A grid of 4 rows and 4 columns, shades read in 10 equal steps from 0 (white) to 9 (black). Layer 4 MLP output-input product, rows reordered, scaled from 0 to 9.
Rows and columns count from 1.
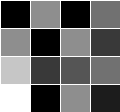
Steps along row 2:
up down up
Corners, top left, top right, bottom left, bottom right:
9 5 0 8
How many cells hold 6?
1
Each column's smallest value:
0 4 4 5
